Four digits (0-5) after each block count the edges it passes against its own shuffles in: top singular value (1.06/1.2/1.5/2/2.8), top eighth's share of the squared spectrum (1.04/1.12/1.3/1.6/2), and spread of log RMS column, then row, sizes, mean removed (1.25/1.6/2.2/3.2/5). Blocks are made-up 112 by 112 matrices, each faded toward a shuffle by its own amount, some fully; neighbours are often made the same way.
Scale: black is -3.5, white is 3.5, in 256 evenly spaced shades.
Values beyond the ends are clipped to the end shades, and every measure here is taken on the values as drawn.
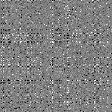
5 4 3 3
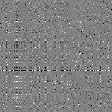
5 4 2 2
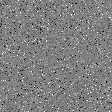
2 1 0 0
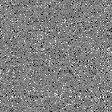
4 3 2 2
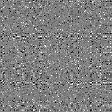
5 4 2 3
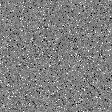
1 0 0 0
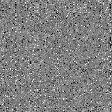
4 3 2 1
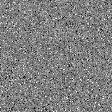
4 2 0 1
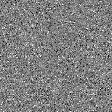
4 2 1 1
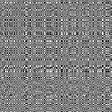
5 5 4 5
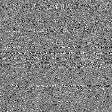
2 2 0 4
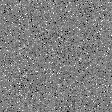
1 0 0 0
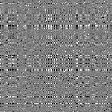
5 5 3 4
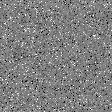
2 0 0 0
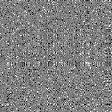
4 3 2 2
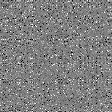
4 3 1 1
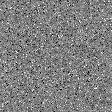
0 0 0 0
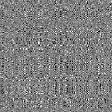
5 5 3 3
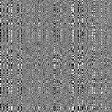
5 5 4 3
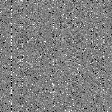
4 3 2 1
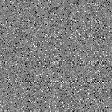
4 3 1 2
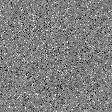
2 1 0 0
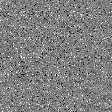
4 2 0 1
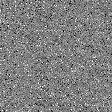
3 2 0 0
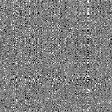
4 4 3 2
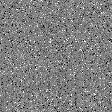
3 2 0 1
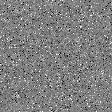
3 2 0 0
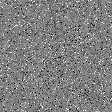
2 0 0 0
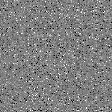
4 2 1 1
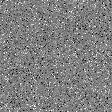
2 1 0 0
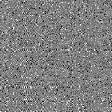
4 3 2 2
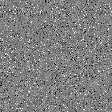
3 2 1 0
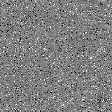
4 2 1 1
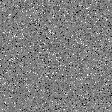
2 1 0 0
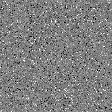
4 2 1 0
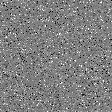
2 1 0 0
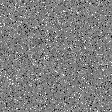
2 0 0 0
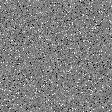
2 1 0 0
